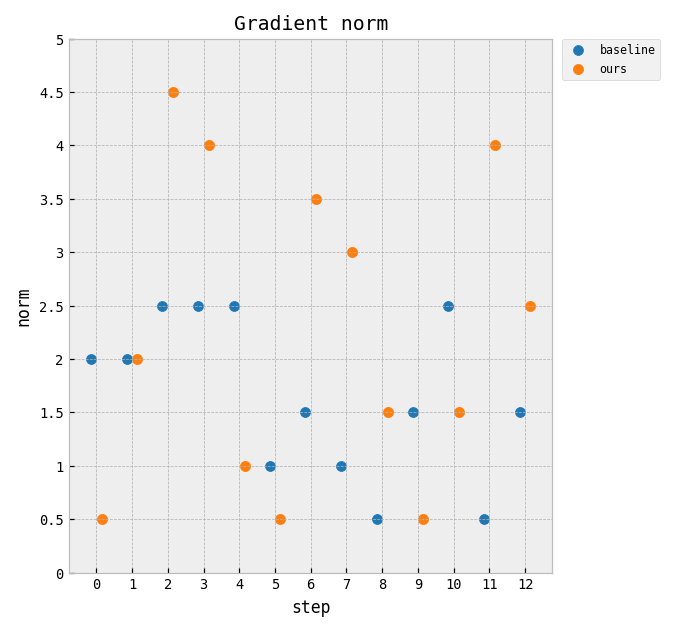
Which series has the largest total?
ours
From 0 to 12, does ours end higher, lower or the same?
higher
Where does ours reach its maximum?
2
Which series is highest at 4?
baseline
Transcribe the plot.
Title: Gradient norm
x-axis: step, ticks 0 1 2 3 4 5 6 7 8 9 10 11 12
y-axis: norm, ticks 0 0.5 1 1.5 2 2.5 3 3.5 4 4.5 5
Legend: baseline, ours
Values:
baseline: 2 2 2.5 2.5 2.5 1 1.5 1 0.5 1.5 2.5 0.5 1.5
ours: 0.5 2 4.5 4 1 0.5 3.5 3 1.5 0.5 1.5 4 2.5
